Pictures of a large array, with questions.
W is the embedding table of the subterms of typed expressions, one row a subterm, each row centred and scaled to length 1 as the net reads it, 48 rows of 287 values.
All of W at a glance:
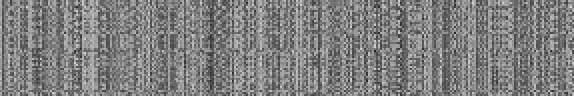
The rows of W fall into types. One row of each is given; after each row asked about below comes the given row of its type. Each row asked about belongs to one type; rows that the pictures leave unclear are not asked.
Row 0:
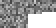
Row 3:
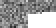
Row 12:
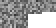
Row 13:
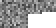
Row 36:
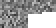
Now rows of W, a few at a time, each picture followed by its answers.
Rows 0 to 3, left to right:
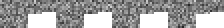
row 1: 12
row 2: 0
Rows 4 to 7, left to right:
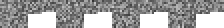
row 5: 0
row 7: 12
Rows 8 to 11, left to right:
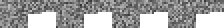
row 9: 13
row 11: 0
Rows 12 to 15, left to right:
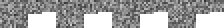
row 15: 0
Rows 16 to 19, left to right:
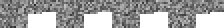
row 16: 0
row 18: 12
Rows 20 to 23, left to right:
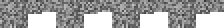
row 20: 12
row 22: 12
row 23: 12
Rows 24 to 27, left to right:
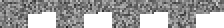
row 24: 13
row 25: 13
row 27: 36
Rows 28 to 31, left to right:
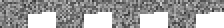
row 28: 13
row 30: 36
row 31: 0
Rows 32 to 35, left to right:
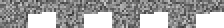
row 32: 0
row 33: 36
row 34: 12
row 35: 3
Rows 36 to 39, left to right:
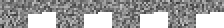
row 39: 13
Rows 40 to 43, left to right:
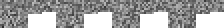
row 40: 36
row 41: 3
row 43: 12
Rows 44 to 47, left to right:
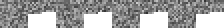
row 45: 36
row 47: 0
